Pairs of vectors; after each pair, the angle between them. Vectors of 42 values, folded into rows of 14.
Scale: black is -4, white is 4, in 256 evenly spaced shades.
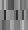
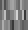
nearly opposite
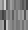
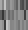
nearly parallel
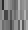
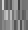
nearly opposite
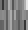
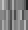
nearly opposite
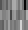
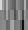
partly opposed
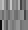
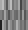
nearly parallel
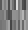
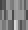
orthogonal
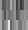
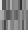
partly aligned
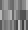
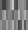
partly opposed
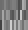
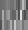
nearly parallel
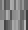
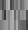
orthogonal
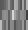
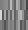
orthogonal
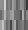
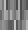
partly aligned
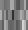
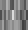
nearly opposite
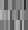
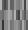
partly aligned
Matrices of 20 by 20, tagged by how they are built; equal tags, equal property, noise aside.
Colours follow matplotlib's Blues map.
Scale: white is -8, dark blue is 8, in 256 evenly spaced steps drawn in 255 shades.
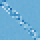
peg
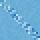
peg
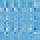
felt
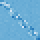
peg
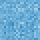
felt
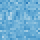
felt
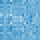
felt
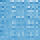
felt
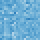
felt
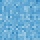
felt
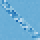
peg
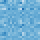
felt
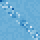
peg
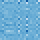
felt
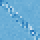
peg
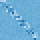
peg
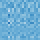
felt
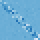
peg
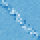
peg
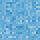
felt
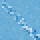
peg
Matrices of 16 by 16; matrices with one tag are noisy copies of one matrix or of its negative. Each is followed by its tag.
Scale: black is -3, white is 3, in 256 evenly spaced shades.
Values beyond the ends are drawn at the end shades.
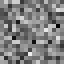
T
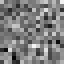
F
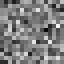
T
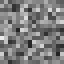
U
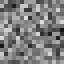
U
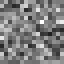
U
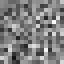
F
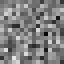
F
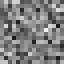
T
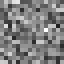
T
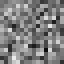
F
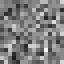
F
